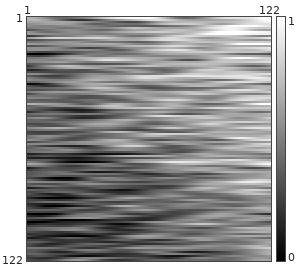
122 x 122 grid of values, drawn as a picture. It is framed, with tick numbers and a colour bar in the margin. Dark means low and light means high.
The ninth with the lowest average is the bottom left. The field climbs toward the top right. Neither half mirrors the other. The histogram is bell-shaped. Streaks run across, left to right. The top right is the ninth with the highest average.
